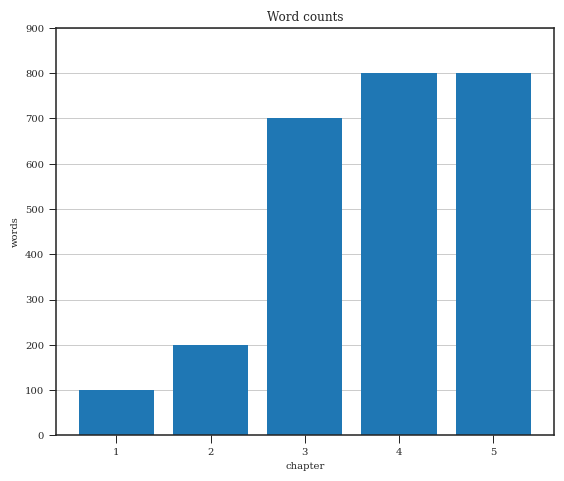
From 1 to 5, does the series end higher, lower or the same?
higher
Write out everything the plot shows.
Title: Word counts
x-axis: chapter, ticks 1 2 3 4 5
y-axis: words, ticks 0 100 200 300 400 500 600 700 800 900
Values:
100 200 700 800 800
